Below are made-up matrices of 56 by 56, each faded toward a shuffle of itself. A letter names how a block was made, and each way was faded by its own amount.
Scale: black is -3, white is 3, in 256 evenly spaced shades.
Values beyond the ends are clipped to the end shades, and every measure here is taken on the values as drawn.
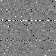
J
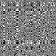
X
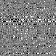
J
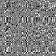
X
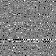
J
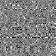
J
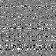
J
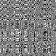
X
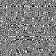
J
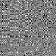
X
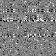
J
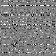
J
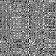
X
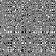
X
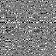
J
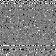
J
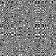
X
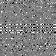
J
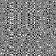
X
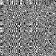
X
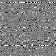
J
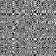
X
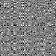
X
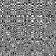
X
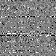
J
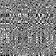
X
